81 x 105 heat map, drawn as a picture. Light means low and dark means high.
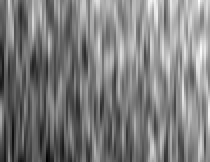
Neither half mirrors the other. The ninth with the highest average is the bottom left. Values rise toward the bottom left. The grain runs up and down. The top right is the ninth with the lowest average.
